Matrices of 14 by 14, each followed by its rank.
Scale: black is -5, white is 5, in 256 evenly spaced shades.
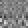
three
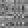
three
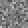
full rank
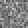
full rank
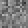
three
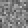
full rank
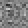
three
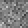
full rank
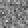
full rank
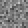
full rank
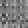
three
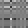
one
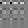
one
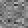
three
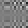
one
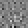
three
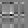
one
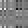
one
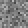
full rank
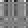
one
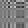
one
